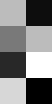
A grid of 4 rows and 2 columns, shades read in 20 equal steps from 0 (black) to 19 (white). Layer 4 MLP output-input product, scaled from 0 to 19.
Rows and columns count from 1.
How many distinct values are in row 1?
2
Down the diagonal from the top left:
14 14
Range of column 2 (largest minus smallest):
19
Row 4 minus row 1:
2 -1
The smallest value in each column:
3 0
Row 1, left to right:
14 1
